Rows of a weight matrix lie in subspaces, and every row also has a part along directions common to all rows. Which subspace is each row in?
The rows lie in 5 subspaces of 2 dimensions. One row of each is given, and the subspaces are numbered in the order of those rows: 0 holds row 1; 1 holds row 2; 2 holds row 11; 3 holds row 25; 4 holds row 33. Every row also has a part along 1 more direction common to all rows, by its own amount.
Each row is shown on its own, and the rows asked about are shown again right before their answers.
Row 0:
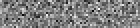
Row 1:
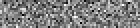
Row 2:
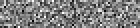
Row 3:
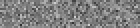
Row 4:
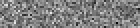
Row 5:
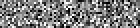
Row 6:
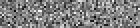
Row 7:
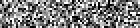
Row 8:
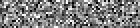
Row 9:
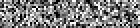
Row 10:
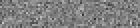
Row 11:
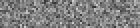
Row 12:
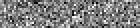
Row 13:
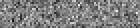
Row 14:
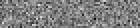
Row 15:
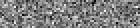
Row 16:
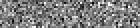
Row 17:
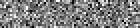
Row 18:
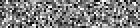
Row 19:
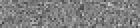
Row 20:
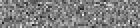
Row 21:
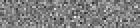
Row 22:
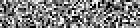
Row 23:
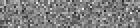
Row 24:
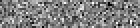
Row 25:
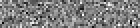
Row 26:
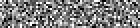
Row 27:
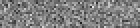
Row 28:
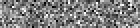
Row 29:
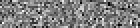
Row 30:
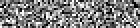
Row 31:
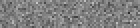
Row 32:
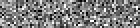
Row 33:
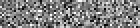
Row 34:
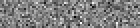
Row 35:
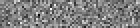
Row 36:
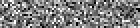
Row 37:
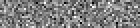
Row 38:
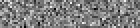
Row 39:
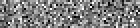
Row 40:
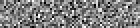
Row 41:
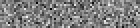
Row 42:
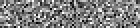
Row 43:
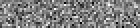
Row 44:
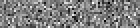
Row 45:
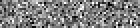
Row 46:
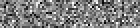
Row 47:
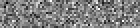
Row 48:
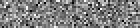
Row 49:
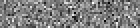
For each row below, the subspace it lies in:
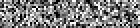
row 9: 2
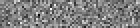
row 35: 1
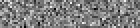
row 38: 2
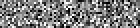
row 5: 4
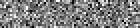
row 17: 0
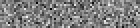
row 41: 1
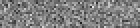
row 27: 4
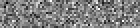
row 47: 0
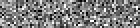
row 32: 4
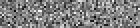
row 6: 4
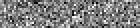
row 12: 3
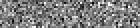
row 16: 3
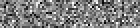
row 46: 0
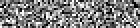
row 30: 1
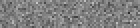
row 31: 4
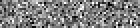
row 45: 3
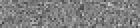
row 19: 3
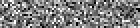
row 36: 4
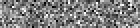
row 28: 0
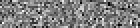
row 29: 3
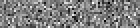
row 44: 4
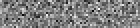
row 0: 0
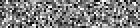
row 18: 3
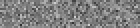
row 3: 2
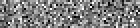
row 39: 1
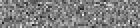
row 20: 3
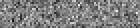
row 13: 2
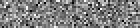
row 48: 0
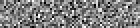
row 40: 1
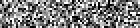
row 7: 0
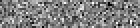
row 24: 3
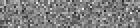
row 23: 1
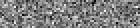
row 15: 4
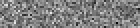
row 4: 4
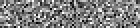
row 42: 1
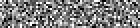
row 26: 3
